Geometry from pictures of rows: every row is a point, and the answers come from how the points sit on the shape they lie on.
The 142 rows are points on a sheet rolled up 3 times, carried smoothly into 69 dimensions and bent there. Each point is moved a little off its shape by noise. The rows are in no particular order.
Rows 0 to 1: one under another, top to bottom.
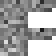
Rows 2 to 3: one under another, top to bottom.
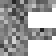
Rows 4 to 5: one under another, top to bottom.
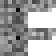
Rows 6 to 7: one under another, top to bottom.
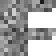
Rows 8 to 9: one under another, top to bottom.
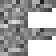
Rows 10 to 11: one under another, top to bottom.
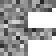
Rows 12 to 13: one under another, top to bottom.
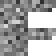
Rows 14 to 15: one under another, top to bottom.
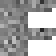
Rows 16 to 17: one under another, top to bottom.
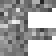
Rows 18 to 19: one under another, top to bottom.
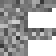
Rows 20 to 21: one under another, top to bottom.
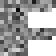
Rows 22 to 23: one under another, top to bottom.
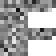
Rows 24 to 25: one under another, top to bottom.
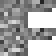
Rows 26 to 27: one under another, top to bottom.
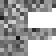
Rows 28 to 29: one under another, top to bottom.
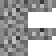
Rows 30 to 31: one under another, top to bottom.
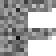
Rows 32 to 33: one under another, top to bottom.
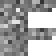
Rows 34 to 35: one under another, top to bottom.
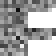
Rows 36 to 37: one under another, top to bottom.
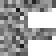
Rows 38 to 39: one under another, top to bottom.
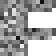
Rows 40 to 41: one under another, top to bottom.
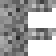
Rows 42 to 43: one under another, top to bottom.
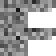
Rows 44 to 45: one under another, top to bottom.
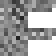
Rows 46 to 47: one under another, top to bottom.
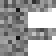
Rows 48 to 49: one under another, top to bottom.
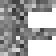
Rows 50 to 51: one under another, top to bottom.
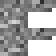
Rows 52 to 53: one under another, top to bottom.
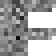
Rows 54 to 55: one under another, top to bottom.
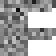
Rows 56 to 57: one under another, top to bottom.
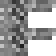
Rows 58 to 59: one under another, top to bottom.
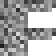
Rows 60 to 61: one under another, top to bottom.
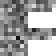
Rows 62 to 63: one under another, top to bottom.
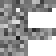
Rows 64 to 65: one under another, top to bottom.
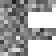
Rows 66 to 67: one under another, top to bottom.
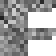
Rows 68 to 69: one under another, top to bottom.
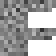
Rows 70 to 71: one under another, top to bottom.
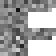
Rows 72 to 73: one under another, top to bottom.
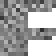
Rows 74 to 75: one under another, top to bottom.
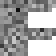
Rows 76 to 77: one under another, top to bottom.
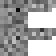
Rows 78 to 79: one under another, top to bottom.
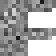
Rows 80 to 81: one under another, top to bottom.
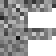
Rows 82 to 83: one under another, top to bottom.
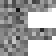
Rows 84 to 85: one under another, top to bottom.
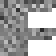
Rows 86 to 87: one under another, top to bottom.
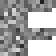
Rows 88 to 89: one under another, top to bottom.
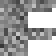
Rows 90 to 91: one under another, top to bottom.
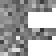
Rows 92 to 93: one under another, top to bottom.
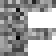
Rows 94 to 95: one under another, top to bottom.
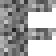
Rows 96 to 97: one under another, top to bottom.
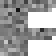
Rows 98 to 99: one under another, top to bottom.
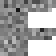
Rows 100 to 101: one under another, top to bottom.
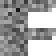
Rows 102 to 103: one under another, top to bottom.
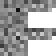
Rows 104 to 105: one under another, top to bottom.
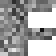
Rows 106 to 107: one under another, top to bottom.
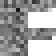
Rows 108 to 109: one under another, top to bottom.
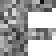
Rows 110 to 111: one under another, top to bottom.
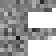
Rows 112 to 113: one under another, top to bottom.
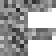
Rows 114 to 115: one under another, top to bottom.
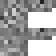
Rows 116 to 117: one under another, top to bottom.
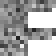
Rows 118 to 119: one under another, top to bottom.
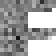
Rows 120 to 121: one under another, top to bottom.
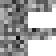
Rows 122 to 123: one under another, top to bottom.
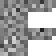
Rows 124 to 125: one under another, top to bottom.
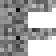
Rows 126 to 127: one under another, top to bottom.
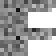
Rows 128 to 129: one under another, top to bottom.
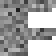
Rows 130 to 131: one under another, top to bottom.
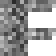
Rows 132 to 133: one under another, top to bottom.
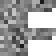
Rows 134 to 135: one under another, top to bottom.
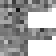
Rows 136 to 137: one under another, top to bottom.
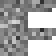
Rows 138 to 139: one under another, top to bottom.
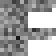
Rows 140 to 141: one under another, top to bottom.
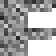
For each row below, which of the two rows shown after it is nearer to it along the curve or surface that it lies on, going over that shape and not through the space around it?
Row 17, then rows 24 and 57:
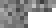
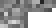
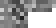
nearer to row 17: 24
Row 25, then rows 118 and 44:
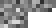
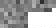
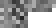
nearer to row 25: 44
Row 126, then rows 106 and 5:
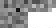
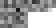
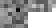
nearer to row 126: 5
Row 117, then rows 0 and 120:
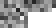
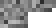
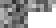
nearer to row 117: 120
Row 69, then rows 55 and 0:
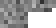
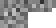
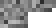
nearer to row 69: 55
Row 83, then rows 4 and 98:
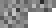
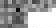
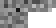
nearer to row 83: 98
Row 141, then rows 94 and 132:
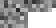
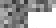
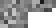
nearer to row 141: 132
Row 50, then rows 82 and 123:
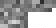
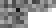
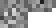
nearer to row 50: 123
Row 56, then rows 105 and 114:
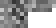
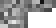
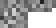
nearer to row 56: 105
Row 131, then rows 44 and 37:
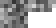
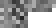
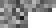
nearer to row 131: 44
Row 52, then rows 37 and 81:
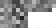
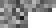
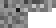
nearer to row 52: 37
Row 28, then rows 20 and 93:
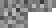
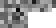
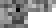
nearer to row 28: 93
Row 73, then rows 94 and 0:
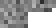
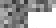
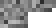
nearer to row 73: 94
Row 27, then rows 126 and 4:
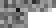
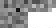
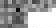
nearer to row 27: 4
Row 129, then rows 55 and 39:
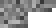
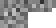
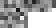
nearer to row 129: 55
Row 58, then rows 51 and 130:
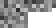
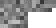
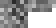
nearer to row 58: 51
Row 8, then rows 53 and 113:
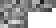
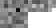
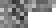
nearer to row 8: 113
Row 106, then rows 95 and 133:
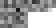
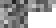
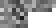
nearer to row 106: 95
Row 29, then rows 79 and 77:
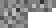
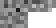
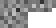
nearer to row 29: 77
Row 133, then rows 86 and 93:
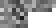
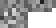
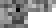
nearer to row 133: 93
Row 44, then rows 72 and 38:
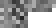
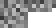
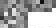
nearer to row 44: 38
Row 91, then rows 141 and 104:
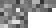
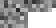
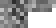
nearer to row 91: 104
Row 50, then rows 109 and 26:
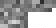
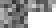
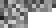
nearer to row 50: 109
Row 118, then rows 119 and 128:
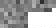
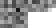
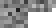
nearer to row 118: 128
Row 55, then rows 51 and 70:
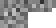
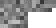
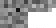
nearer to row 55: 70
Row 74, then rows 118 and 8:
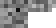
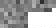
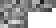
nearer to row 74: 118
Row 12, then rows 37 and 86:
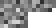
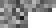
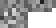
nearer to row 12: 37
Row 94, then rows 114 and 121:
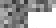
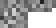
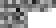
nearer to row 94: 114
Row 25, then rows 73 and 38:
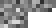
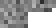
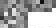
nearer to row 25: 38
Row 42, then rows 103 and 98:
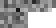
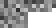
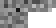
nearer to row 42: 103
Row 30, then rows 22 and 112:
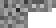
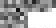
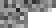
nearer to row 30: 112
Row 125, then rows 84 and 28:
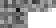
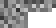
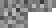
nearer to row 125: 84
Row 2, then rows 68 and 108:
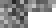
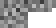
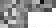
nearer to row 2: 108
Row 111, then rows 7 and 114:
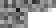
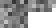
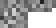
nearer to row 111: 114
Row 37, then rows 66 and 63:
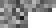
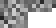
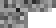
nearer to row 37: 66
